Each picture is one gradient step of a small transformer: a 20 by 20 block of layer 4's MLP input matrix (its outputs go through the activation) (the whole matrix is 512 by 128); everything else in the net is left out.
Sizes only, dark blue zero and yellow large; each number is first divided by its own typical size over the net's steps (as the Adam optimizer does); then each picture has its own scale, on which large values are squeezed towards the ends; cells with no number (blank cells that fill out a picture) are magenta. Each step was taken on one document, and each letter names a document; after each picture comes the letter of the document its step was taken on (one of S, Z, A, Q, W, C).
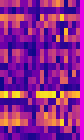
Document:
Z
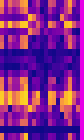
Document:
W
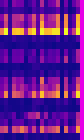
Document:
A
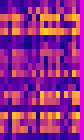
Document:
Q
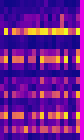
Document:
A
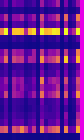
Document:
A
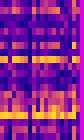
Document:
Q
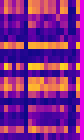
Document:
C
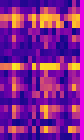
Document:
Q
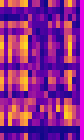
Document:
W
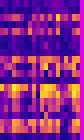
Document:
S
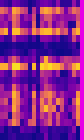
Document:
S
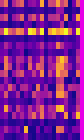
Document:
A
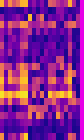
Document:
W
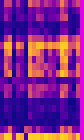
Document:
C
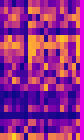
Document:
C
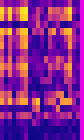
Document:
W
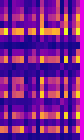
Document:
A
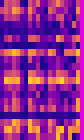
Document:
C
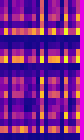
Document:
A
